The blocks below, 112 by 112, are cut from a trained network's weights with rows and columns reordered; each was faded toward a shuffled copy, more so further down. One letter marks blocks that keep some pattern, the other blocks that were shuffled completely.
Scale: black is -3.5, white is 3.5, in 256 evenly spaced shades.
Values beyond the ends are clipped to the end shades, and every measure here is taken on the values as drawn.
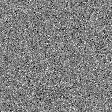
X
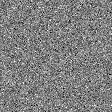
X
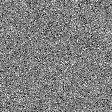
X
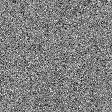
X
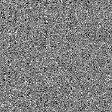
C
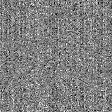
C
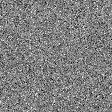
X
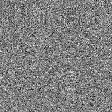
C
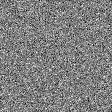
X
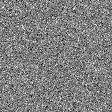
X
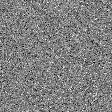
X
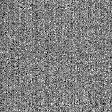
C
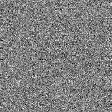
C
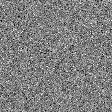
X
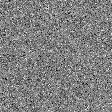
X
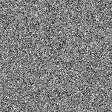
X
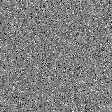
X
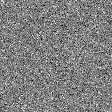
X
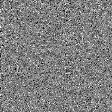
C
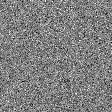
X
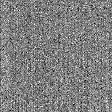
C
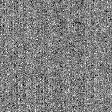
C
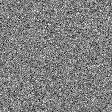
X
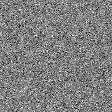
C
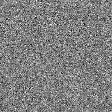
C
